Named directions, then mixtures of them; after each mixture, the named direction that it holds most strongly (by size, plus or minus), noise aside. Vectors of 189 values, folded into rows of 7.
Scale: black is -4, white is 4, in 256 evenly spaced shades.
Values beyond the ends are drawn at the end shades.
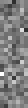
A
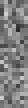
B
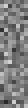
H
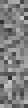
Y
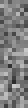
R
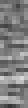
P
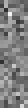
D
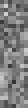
R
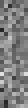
D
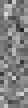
A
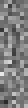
H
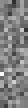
A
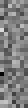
H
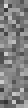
H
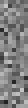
H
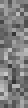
R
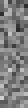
B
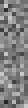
H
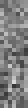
R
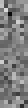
D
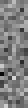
A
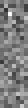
D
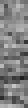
P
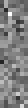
D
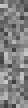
R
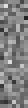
H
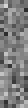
R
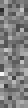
A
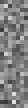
H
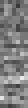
P
